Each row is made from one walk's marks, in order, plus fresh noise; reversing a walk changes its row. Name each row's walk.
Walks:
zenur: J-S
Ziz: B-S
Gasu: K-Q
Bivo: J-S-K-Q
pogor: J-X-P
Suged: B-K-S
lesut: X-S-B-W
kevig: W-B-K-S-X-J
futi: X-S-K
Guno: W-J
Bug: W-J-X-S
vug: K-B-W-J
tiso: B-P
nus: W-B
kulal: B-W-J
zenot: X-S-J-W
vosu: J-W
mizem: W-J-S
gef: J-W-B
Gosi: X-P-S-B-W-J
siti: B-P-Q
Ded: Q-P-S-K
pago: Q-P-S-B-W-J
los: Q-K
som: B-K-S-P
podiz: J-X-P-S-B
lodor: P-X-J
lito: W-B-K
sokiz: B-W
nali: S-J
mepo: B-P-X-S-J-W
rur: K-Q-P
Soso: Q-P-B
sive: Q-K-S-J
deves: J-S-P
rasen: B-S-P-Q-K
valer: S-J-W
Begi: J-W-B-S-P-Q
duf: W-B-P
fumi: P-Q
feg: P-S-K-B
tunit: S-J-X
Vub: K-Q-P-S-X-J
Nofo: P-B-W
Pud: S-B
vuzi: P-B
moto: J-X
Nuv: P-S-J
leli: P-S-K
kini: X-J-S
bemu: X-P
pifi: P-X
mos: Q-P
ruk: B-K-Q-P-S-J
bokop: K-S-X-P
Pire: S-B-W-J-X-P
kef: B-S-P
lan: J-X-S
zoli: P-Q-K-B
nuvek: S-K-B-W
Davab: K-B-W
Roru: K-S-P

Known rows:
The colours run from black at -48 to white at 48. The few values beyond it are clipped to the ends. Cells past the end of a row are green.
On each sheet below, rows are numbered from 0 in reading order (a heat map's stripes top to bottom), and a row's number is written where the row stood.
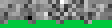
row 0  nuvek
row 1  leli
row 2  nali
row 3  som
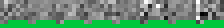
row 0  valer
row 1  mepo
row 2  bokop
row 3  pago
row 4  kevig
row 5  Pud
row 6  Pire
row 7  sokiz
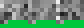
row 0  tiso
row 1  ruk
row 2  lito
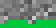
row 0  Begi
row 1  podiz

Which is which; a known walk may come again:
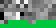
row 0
fumi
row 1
Vub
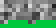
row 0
vug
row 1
tiso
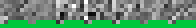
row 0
gef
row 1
Pire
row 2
Ziz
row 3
sokiz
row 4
Suged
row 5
siti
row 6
deves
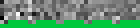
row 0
lodor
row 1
lito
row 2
pago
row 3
Gosi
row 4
Bug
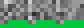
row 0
valer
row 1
kulal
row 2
ruk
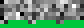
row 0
pifi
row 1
Davab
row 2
Pud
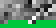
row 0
kef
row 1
moto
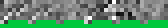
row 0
lan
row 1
podiz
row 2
Nofo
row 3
vosu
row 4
nus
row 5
rasen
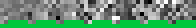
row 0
Begi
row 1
zoli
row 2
leli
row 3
Gasu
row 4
Guno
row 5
los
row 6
nali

